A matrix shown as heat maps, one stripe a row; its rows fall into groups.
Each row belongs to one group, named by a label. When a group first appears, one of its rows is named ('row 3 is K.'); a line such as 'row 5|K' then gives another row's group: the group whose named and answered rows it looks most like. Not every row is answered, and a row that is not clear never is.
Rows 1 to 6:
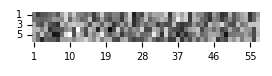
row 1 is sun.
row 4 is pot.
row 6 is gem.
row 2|sun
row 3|gem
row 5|pot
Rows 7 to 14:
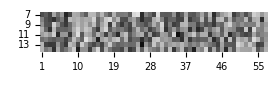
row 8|gem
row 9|gem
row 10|gem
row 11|pot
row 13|sun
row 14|sun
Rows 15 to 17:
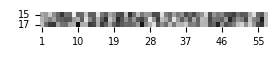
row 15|pot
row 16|pot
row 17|sun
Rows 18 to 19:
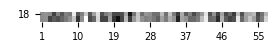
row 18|sun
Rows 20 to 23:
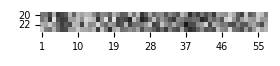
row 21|gem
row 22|pot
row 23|gem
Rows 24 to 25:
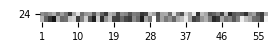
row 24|pot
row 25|sun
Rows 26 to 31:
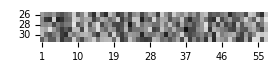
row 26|pot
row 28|sun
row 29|pot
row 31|gem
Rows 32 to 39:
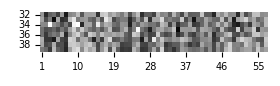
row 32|gem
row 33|sun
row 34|pot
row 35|sun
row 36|gem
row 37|sun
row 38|gem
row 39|gem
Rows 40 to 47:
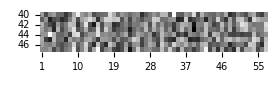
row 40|pot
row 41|gem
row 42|sun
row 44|pot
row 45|gem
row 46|pot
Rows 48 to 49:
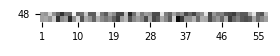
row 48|pot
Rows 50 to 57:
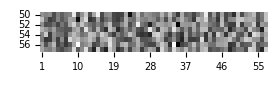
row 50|sun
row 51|sun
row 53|pot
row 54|gem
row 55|gem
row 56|pot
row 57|pot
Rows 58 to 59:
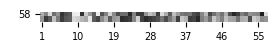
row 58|pot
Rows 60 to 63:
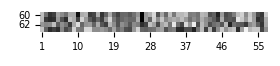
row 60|sun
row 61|sun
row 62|pot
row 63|gem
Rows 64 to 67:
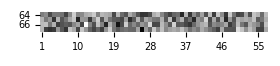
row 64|gem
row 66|pot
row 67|sun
